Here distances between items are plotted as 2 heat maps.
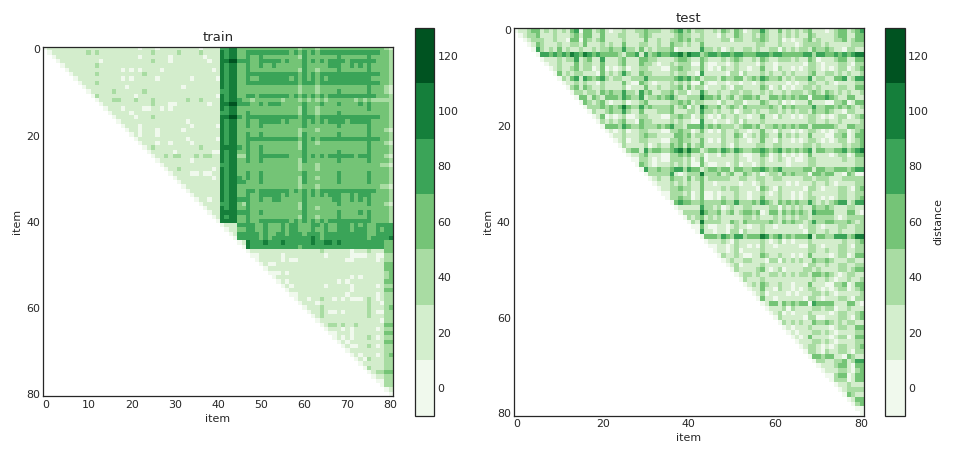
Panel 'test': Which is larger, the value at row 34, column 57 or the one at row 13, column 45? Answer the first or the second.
the first
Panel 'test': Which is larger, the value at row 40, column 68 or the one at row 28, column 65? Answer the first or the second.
the first
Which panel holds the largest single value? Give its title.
train
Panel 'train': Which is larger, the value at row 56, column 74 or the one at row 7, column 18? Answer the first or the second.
the first
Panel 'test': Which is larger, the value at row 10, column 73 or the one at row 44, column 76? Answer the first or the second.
the second
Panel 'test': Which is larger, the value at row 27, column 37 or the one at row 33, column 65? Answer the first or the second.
the first
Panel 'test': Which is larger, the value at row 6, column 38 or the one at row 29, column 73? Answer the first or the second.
the first
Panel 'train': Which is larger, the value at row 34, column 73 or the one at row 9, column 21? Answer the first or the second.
the first
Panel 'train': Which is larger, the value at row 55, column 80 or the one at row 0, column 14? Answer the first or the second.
the first
